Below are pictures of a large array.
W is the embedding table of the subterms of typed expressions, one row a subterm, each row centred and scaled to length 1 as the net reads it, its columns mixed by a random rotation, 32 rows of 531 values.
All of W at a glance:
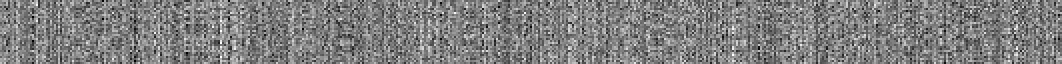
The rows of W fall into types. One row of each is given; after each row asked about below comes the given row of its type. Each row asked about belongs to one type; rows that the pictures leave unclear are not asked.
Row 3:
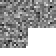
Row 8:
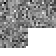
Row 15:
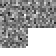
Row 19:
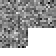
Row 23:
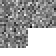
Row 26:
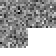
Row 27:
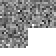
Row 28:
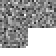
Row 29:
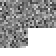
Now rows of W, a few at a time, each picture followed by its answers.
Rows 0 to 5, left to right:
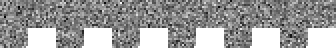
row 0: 26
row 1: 19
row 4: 8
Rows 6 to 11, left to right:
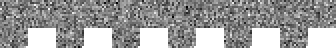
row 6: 29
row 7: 19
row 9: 26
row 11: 3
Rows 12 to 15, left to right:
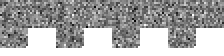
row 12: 15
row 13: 23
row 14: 27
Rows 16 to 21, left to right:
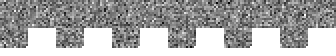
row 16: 27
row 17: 15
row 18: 23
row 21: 28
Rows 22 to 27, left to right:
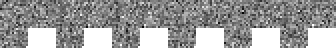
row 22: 8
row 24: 23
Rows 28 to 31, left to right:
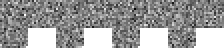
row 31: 8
